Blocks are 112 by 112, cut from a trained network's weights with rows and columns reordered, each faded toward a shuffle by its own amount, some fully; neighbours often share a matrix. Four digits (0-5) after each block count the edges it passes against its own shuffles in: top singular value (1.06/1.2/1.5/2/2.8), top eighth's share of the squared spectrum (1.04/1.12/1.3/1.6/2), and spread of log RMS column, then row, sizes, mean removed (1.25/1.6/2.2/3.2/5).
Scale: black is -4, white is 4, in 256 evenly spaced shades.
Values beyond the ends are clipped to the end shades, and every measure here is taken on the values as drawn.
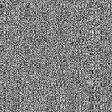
4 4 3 1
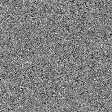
0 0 0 0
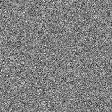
3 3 1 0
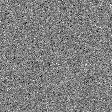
0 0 0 0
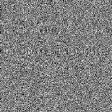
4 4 2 2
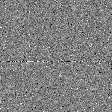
2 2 0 1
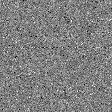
2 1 0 1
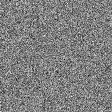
2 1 0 0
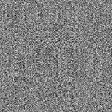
4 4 2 1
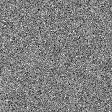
0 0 0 0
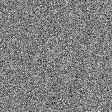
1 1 0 0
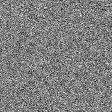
3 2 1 0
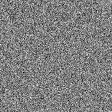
0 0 0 0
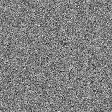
2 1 0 0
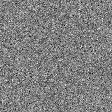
1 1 0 0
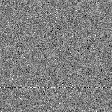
3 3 0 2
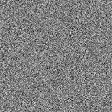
3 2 1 0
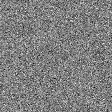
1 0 0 0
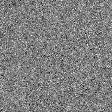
2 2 1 0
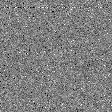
2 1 0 1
